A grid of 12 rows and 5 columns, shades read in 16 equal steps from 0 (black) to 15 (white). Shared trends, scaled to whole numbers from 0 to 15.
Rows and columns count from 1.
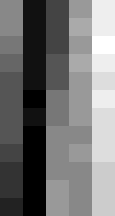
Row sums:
36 37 36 36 33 35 35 34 34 31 32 31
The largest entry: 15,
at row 3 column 5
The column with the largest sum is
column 5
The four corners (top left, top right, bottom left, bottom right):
8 14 2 12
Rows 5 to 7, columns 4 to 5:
9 13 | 9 14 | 9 13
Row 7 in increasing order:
1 5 7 9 13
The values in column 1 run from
2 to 8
